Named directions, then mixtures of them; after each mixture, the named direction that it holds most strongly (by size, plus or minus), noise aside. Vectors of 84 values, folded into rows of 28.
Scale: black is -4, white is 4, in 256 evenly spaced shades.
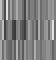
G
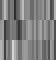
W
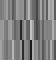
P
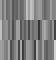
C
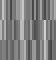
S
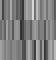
S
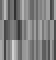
W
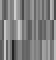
W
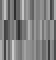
W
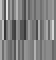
G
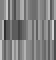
W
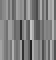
P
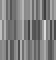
S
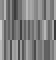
C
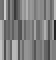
W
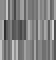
W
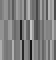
P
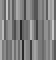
P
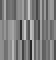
P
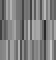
S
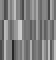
W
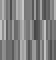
S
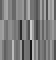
P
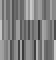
C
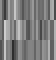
W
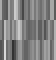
W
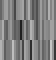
P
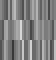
P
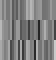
C
